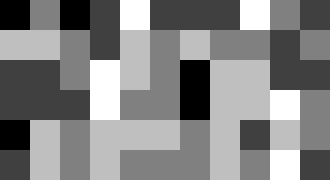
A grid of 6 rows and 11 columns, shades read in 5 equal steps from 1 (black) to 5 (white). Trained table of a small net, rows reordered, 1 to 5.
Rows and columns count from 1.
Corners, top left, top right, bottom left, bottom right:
1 2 2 2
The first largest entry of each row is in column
5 1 4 4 2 10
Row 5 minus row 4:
-1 2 1 -1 1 1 2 0 -2 -1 0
